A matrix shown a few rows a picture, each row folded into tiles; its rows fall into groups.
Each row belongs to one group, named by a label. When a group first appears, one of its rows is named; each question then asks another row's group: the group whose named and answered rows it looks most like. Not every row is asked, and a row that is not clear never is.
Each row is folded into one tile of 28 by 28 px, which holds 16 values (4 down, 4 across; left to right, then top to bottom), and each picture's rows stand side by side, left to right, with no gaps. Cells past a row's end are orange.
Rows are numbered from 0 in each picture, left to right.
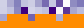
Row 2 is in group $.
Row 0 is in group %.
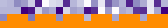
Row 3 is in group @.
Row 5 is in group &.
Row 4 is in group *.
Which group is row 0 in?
%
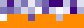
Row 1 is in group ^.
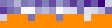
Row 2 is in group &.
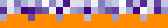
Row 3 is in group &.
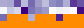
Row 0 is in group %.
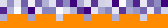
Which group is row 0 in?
@
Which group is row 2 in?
*
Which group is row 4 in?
$
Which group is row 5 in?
^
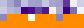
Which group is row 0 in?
%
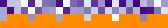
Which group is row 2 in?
$
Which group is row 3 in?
^
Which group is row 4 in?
^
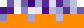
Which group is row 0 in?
@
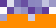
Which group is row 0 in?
$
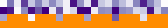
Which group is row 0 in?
@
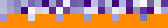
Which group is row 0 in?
%
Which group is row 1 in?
*
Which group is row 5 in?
@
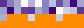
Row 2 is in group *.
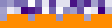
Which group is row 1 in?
@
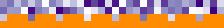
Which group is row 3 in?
*
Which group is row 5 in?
@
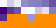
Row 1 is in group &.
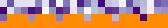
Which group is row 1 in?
@
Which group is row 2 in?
@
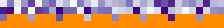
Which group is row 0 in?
@
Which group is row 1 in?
$
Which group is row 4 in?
%
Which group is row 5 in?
&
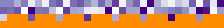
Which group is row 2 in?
$
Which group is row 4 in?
$
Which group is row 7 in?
@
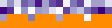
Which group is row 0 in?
@
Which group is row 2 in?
$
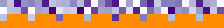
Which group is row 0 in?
*
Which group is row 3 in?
$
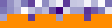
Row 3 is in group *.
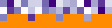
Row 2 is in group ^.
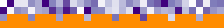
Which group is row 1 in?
*
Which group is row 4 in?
%
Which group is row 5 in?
^
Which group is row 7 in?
$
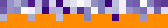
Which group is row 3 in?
^
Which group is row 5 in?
^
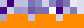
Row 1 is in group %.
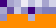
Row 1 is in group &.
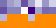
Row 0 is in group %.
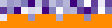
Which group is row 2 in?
*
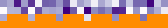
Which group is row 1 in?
$
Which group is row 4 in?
@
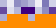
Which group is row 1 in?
&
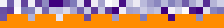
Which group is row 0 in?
@
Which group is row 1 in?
^
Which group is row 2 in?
*
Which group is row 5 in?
%
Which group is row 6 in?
%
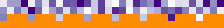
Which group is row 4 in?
@
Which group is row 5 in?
*
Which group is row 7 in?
^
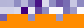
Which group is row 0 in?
%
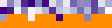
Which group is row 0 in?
@
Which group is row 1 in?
*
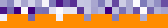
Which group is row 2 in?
*
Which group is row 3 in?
%
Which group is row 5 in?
$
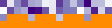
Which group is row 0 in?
$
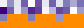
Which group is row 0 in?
@
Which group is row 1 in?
@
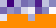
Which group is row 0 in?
^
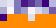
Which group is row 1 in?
*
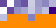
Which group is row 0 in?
$
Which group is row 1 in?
%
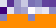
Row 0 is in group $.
